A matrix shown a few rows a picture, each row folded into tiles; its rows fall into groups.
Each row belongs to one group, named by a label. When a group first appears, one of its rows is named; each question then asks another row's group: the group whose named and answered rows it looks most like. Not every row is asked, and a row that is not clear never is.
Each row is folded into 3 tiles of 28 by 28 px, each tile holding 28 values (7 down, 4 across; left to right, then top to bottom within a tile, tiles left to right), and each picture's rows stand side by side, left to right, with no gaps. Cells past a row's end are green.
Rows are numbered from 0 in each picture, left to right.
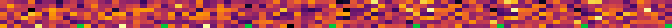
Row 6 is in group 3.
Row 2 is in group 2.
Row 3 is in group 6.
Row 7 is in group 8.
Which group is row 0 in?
2
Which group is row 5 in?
3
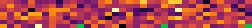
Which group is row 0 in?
2
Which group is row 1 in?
6
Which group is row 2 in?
3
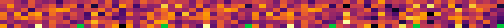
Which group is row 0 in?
2
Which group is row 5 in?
2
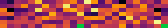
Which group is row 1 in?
3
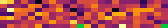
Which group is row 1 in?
2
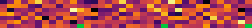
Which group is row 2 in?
3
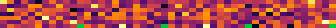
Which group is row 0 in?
3
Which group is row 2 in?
2
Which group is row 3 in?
6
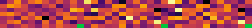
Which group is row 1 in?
3
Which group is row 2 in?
3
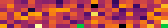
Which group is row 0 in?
2
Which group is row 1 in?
6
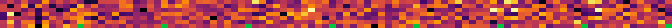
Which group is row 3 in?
8
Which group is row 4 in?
6
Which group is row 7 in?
3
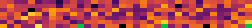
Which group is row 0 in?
2
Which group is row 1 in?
6
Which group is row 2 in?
6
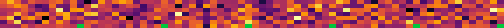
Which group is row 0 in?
8
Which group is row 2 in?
6
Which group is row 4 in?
3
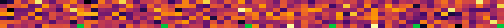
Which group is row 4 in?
2
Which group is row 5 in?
6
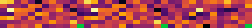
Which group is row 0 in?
3
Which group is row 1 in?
3
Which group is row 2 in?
6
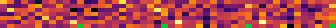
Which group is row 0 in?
3
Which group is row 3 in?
6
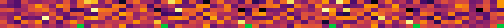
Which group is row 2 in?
3
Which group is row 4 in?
3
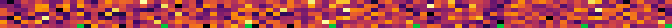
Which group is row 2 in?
6
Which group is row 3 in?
6
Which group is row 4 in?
3
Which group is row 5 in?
2
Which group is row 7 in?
3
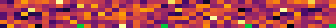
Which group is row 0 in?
6
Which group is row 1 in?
2
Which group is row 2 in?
3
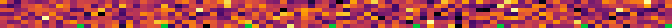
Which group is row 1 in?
6
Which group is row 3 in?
2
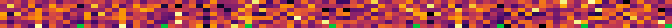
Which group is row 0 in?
2
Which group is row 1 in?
2
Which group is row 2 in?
6
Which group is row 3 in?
3
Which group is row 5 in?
2
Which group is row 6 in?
6
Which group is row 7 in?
3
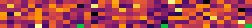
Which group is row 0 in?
2
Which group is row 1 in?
2
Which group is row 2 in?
3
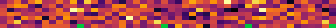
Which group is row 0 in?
8
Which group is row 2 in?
6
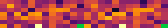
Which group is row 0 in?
2
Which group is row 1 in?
2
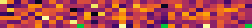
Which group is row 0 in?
3
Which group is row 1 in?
2
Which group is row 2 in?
2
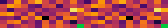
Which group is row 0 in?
8
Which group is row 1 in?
8
